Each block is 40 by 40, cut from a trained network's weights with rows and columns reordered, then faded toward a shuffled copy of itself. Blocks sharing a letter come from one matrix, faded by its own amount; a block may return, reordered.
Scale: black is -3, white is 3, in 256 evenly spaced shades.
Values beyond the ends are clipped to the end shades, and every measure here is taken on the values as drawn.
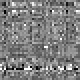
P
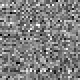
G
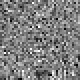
G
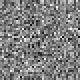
G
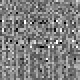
P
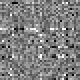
P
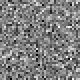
G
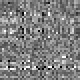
P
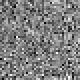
G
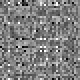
P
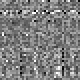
P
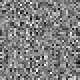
G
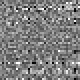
P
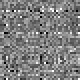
P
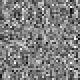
G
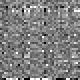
P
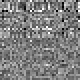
P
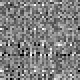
P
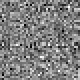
G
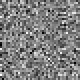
G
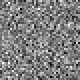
G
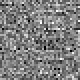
G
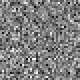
G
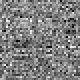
G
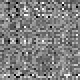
P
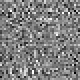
G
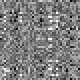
P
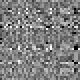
P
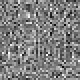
G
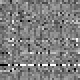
P
